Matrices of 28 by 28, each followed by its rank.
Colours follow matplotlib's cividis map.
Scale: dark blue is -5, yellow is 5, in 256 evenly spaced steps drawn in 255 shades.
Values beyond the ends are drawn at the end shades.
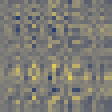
three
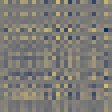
two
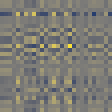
two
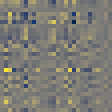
three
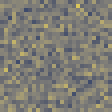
full rank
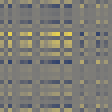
one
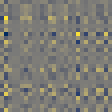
two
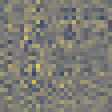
five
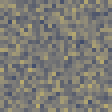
full rank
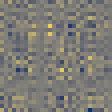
three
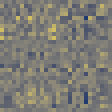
five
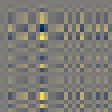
one
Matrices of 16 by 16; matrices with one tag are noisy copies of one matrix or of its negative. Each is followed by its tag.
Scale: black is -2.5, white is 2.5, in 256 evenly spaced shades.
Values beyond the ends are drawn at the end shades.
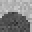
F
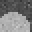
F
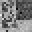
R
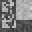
R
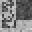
R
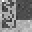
R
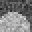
F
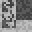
R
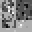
R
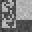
R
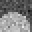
F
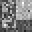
R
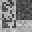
R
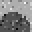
F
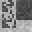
R
